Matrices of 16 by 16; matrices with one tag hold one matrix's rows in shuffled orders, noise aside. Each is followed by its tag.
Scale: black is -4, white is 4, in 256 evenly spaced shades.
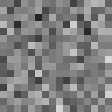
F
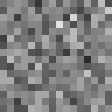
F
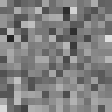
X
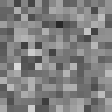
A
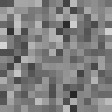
X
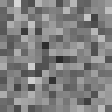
A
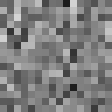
X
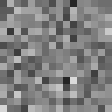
X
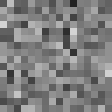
X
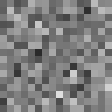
F
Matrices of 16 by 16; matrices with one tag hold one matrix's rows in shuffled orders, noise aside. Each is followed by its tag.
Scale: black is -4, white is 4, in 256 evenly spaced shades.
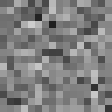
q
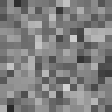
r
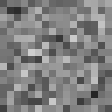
q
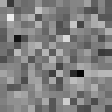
r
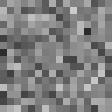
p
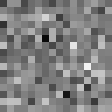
p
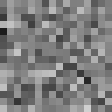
p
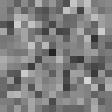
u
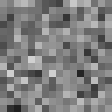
q
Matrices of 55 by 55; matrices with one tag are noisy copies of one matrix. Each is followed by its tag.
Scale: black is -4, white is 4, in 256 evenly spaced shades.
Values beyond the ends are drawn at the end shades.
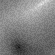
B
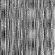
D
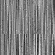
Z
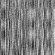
D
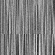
Z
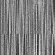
Z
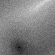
B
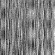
D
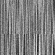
Z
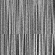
Z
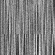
Z
